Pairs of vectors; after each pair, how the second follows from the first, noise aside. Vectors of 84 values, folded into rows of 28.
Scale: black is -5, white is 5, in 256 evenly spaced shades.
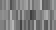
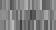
copied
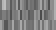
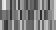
scaled up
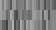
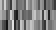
scaled up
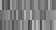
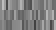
wrapped around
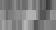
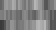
wrapped around
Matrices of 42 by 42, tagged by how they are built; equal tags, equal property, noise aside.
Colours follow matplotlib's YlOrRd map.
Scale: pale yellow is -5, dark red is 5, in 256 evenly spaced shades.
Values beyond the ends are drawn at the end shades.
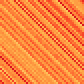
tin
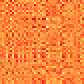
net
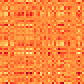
net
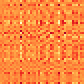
net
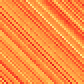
tin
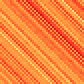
tin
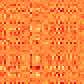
net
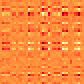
net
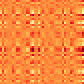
net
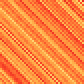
tin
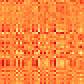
net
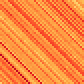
tin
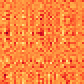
net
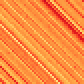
tin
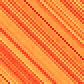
tin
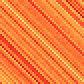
tin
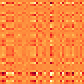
net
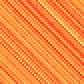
tin
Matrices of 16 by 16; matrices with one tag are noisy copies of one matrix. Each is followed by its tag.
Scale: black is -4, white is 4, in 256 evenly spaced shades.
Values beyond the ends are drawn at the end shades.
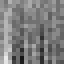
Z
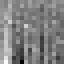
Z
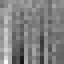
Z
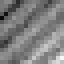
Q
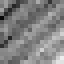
Q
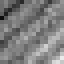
Q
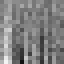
Z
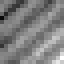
Q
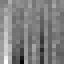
Z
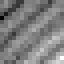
Q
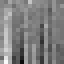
Z
